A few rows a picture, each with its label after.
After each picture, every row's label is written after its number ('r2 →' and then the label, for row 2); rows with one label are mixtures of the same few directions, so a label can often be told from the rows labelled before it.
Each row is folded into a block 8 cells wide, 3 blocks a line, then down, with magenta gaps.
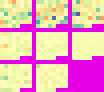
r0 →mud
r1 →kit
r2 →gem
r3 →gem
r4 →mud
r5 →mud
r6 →gem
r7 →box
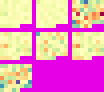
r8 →gem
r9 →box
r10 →mud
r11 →gem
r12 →box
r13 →gem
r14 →kit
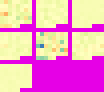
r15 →gem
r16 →box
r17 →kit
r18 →gem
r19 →gem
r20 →mud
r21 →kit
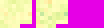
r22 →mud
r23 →mud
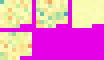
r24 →box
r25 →mud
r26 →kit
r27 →mud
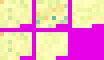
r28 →box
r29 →kit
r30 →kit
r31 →box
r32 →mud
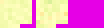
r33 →box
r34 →mud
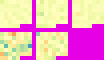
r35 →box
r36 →gem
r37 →gem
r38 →mud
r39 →box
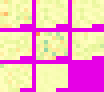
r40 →gem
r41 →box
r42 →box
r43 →kit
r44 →box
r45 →mud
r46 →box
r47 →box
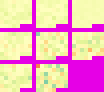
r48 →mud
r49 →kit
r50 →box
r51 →mud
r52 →box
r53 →kit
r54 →mud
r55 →box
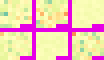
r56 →gem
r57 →mud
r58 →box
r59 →box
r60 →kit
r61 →box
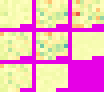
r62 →gem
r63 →mud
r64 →gem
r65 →box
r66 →mud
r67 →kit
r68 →box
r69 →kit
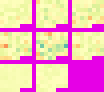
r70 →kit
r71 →box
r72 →kit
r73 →gem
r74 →mud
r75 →gem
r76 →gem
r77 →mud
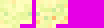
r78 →mud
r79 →kit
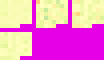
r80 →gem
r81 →box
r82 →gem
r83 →gem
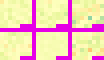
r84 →box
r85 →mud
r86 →kit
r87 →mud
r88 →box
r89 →kit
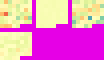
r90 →gem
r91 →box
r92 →kit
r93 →kit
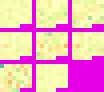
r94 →box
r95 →mud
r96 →kit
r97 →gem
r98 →mud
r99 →gem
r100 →box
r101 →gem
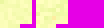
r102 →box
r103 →kit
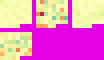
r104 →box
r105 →gem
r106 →mud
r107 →kit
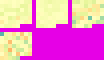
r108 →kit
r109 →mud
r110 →kit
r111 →box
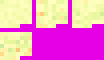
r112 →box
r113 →gem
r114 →mud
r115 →kit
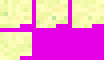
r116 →gem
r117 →kit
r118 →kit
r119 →mud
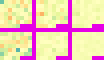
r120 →box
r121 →gem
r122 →gem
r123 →kit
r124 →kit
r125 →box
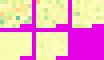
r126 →kit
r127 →box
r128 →gem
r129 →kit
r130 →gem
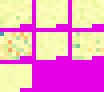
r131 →kit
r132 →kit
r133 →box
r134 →box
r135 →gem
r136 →gem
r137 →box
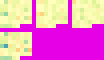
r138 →gem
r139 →gem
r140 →box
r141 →gem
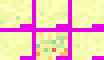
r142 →kit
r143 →mud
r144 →kit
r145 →mud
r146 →kit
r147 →gem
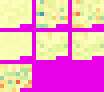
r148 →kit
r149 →gem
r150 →gem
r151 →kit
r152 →mud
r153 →mud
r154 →kit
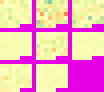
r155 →box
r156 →mud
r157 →kit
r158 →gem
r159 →kit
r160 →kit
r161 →gem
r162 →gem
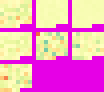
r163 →kit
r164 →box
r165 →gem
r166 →kit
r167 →box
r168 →gem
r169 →gem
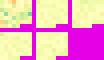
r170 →mud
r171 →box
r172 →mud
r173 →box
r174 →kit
